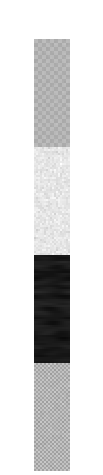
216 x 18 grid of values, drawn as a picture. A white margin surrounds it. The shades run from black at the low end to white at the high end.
It is made of 4 by 1 panels. Panel 1,1: high, checkered, faint in contrast. Panel 2,1: very high, fine-grained, faint in contrast. Panel 3,1: very low, streaked across, faint in contrast. Panel 4,1: high, checkered.
